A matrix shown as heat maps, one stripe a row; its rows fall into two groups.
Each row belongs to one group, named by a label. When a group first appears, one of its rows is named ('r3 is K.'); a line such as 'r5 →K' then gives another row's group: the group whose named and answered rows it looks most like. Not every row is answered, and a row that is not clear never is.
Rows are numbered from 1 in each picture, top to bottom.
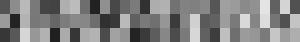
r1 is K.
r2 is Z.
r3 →Z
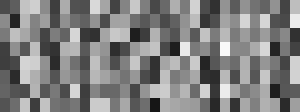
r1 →Z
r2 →Z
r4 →K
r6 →Z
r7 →K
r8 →Z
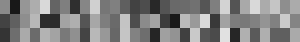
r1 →Z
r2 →K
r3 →Z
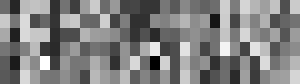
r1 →Z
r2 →K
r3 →Z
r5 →Z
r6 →Z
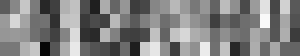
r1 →K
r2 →K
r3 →K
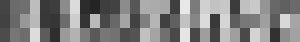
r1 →K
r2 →K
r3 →K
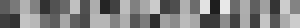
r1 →K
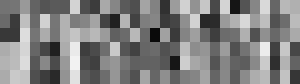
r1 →K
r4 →K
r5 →K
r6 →K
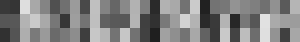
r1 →Z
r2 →Z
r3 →Z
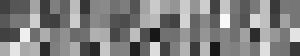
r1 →K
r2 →K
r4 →K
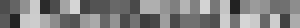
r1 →K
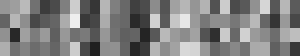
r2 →K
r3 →Z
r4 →K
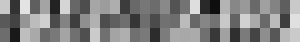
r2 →Z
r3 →Z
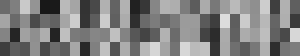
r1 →K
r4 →K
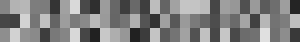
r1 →K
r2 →Z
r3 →K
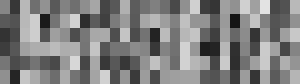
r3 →Z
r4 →Z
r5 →K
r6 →Z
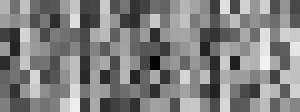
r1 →K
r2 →K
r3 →Z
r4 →Z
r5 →Z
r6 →K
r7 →Z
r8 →K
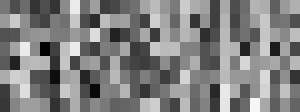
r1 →K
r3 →Z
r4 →K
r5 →Z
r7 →K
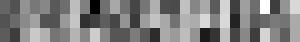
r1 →K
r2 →K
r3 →Z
